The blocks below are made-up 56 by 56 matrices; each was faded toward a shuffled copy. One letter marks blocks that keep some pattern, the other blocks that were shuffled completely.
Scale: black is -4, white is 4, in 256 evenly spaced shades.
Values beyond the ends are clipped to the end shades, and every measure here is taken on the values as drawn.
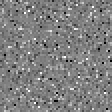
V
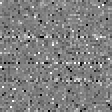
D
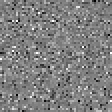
D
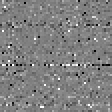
D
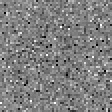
V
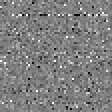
D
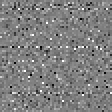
D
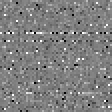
D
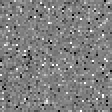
V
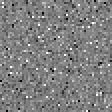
V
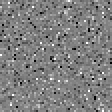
V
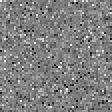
V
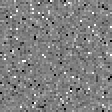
V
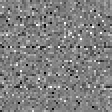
D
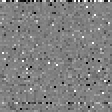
D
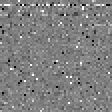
D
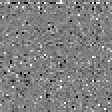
D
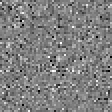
D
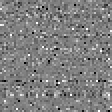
D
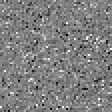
V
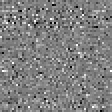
D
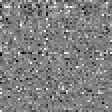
D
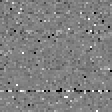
D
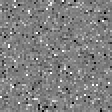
V
